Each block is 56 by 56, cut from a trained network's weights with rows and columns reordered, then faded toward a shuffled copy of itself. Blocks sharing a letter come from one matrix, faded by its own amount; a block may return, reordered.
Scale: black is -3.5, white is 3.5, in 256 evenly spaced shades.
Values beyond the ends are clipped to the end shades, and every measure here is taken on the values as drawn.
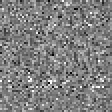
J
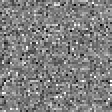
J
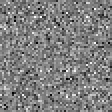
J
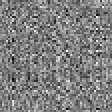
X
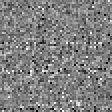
J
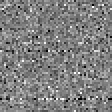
J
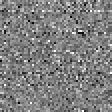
J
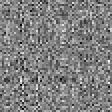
X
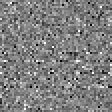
J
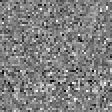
J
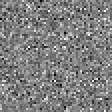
J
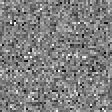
J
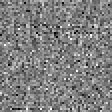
J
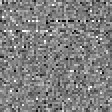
J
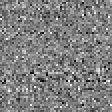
J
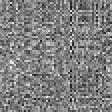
X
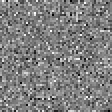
J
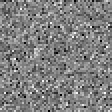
J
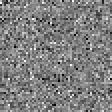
J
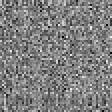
X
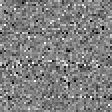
J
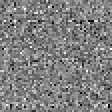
J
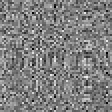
X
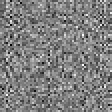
X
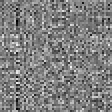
X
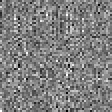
X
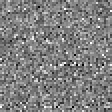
J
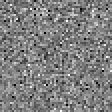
J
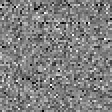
J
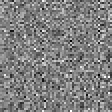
X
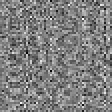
X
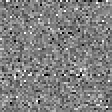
J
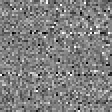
J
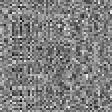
X
